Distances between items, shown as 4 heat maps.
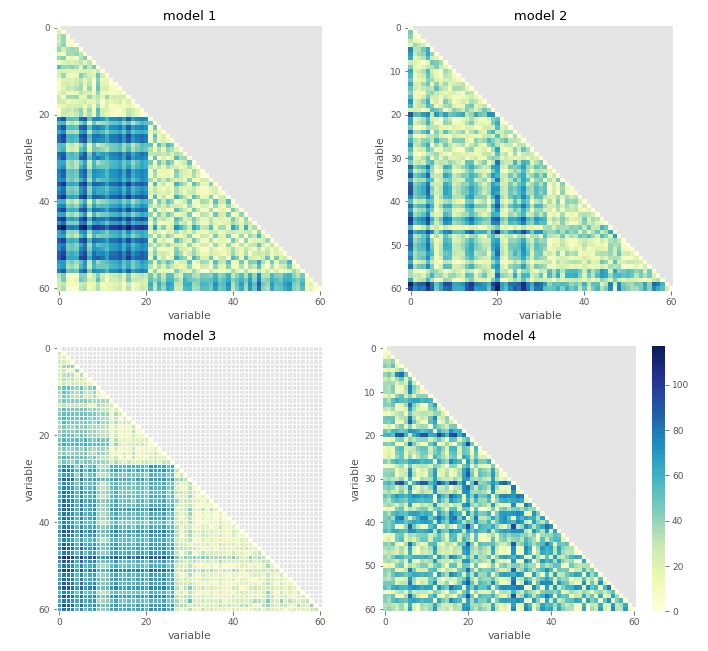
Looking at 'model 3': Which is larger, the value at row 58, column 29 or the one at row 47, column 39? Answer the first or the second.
the first
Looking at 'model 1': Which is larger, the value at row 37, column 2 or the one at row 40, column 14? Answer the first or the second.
the second
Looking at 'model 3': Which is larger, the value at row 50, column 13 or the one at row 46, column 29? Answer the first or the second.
the first
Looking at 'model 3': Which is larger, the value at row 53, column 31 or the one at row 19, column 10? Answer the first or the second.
the second
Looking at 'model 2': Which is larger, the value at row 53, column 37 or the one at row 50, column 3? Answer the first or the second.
the second
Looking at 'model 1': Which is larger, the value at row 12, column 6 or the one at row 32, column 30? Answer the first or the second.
the second
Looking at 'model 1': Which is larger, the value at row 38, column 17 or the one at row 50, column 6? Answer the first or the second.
the second
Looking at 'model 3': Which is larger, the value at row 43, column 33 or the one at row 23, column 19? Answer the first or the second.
the first
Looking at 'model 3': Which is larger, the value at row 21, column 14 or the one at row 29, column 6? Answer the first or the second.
the second
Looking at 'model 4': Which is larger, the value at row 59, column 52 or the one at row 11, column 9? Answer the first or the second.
the first
